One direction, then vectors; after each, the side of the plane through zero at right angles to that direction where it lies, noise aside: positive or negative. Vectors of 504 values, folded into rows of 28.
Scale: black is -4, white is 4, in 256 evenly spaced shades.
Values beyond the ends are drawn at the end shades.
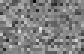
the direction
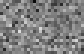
positive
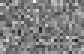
negative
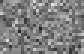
negative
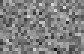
negative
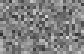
negative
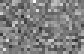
negative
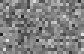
negative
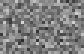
negative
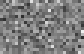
negative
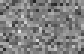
positive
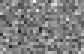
negative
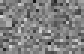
positive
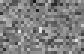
positive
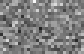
negative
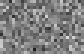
negative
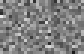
positive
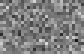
negative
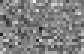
negative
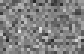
positive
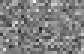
negative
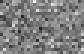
negative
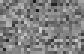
positive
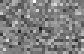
negative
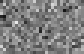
negative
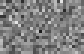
negative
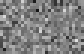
positive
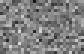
positive
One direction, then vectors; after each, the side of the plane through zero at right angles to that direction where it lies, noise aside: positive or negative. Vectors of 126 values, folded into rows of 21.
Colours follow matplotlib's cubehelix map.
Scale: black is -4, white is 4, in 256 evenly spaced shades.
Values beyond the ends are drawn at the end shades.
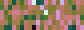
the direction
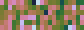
negative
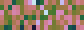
positive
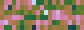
positive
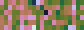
negative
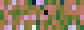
negative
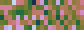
negative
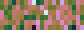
positive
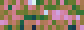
positive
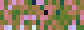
negative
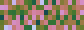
negative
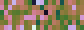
negative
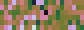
negative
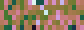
positive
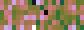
negative
